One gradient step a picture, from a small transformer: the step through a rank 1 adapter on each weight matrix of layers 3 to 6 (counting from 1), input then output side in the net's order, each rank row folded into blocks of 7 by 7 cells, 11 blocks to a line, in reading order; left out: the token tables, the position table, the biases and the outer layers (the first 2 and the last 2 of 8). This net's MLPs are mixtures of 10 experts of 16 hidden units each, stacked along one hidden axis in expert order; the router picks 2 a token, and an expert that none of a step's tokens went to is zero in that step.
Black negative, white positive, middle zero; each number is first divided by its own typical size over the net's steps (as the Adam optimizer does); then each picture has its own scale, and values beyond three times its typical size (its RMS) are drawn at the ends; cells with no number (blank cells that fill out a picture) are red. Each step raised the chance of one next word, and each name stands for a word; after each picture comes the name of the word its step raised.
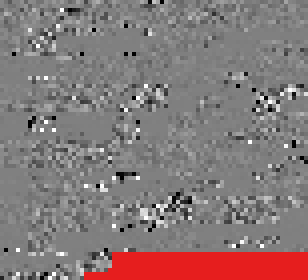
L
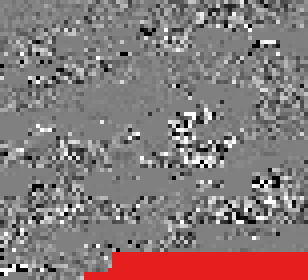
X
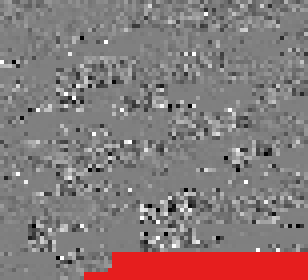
L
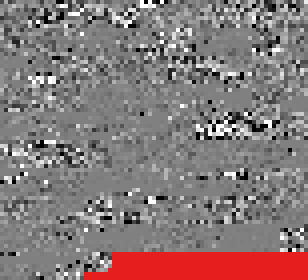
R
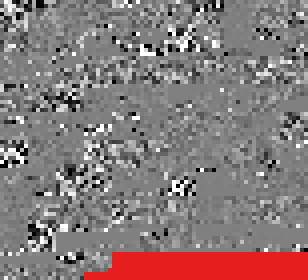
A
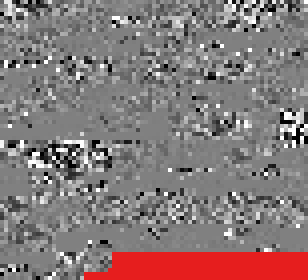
R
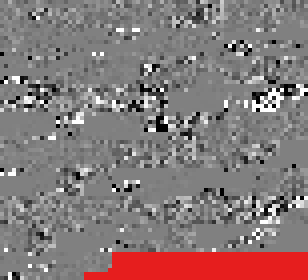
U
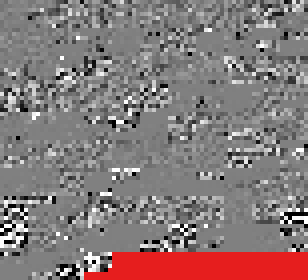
U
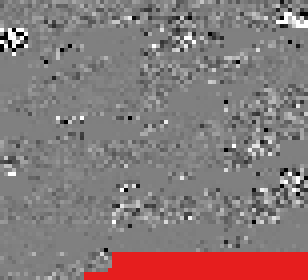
L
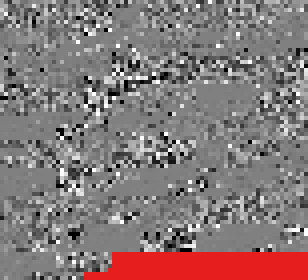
A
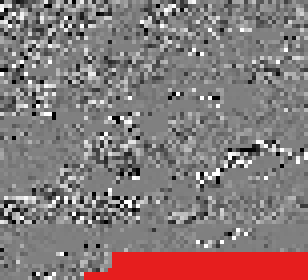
A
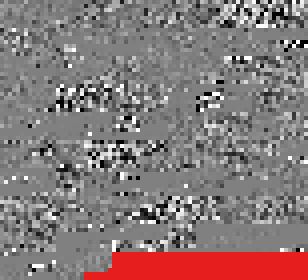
U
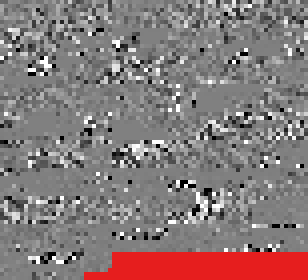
A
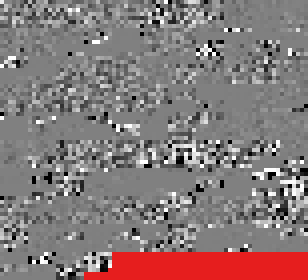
U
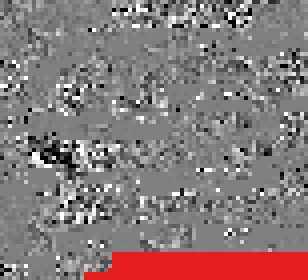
R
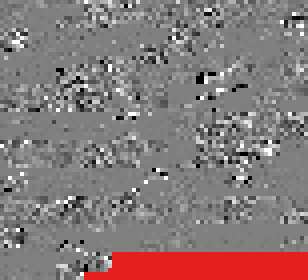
X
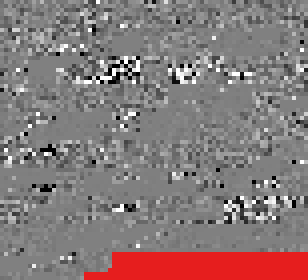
X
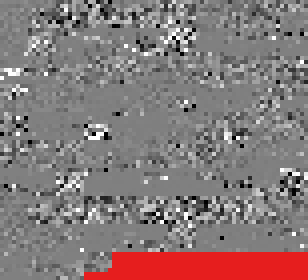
L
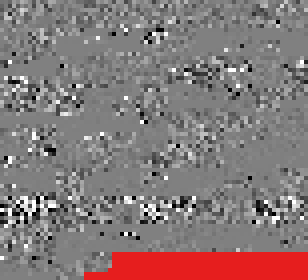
L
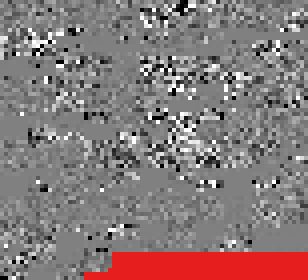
A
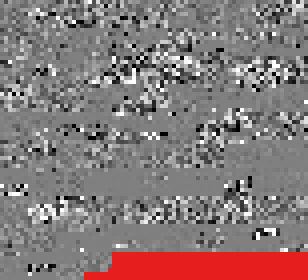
U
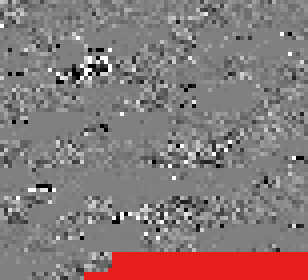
L
